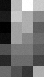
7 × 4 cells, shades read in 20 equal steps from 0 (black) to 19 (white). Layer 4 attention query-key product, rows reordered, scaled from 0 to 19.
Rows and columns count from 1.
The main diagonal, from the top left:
1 15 13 8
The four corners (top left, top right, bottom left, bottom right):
1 15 8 13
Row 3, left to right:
0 12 13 7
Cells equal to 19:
1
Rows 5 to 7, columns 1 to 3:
6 9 9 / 3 8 8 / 8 6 4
